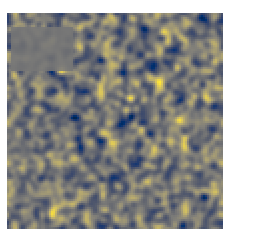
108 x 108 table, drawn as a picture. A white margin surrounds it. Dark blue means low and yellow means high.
Grain: blotchy. Stripes: none. Odd patch: calmer, in the top left. Slope: none. Average level on the scale: 50%. Calmest part: top left.
